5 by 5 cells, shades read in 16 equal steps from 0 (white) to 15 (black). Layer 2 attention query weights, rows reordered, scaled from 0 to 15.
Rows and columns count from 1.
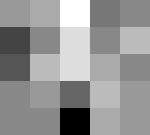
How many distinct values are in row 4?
4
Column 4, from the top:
8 7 5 4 5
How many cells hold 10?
1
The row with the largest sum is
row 5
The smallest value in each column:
6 4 0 4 4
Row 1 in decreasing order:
8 7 6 5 0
